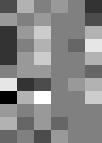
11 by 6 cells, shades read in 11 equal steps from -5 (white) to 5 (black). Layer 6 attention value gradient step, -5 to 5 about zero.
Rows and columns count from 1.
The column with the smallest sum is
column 3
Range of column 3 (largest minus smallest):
7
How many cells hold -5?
1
